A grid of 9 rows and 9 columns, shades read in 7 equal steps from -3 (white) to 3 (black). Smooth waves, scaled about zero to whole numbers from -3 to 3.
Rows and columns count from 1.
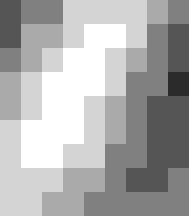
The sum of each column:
-8 -16 -18 -20 -18 -11 -4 3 7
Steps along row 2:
down same down down same up up up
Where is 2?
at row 4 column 9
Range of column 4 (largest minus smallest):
2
